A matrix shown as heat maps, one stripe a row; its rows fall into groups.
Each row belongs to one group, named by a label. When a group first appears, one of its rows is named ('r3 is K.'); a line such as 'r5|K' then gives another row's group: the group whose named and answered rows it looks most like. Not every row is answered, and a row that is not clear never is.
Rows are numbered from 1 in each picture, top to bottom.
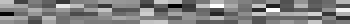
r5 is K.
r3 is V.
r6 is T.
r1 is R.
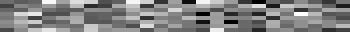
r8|K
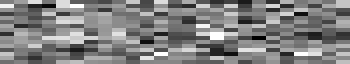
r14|T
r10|K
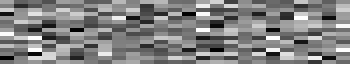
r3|V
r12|V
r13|V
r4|V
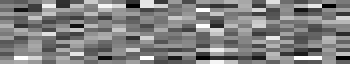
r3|R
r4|K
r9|K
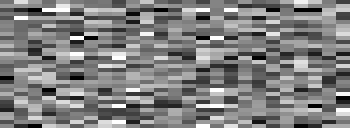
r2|V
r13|R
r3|R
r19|K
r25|K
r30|K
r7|R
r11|R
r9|V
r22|T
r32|R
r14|K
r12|T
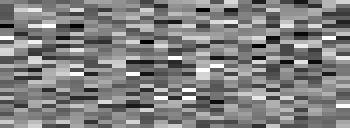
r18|R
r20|R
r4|K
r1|R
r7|K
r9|R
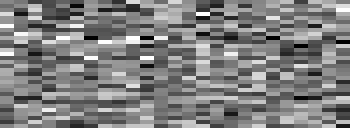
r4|R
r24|K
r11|K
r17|V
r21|K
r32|K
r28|K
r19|R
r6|T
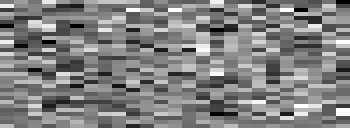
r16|K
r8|T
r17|K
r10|R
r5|R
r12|R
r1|K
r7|K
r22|T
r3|T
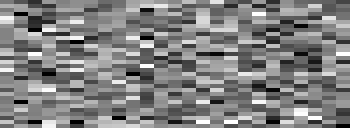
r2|T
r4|R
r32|K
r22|V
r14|V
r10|V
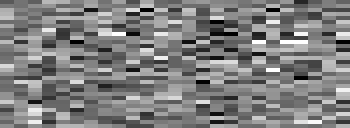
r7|T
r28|K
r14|V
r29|V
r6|T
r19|T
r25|T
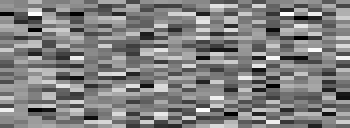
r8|R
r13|T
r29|T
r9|V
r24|K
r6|R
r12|V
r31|V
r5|R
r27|K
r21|K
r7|T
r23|T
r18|V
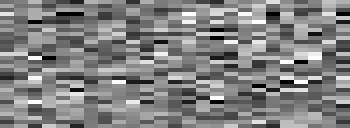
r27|K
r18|K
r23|R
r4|K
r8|T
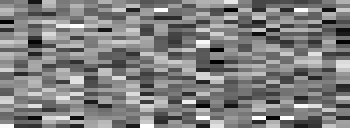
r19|R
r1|R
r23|K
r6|K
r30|R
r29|V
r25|V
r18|V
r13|T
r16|T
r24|V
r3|T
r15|T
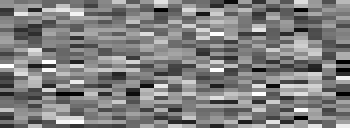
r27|R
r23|T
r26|T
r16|K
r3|R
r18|K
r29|K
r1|T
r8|R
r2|V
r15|T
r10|R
